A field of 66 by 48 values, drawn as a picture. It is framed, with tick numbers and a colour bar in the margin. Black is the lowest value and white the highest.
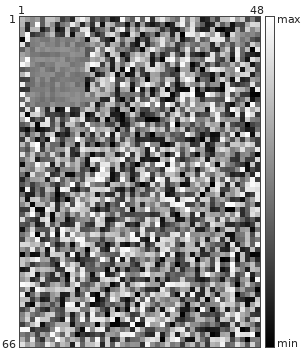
There is no overall slope. The histogram is flat. An odd patch, calmer than its surroundings, sits in the top left. Neither half mirrors the other. No row or column stands out. The top left is the smoothest part.
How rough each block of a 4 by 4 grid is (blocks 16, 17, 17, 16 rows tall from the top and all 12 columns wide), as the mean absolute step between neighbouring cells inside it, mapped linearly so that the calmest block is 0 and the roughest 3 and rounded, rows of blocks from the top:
0 2 2 3 / 2 3 3 3 / 3 2 2 3 / 2 3 3 3
